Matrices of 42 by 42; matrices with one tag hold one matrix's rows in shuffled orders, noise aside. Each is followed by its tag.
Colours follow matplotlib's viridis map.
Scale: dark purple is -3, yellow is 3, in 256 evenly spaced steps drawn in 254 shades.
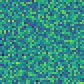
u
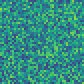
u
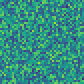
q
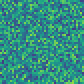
u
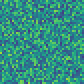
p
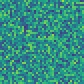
u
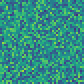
q
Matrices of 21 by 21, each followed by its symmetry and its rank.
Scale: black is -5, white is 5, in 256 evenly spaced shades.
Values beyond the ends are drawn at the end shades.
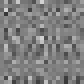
neither, rank three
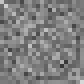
symmetric, full rank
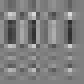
neither, rank one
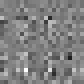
neither, rank three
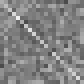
symmetric, full rank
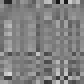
neither, rank two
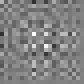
symmetric, rank three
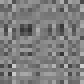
neither, rank two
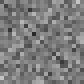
symmetric, full rank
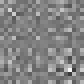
symmetric, rank three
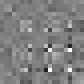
symmetric, rank three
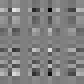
neither, rank one
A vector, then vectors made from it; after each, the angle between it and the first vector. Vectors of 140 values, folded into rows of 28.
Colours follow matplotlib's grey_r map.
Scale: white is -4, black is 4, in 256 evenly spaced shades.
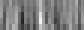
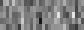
partly opposed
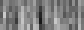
nearly opposite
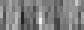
nearly parallel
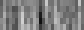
nearly opposite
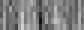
nearly opposite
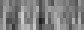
nearly opposite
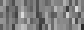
partly opposed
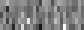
partly opposed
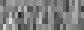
partly aligned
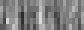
nearly parallel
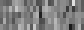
partly opposed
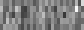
partly aligned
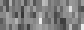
partly aligned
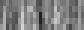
nearly opposite
